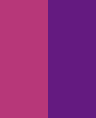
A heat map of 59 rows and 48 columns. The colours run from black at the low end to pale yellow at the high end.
The table splits into one row of 2 panels. Panel 1,1: middling, flat. Panel 1,2: low, flat.
